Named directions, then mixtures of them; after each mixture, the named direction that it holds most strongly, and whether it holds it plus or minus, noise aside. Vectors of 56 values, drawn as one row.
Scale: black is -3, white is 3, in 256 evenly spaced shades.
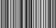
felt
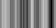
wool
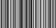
felt, plus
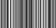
felt, plus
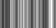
wool, minus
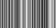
felt, minus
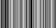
felt, plus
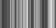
wool, minus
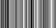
wool, minus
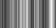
wool, minus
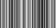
felt, minus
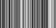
felt, minus
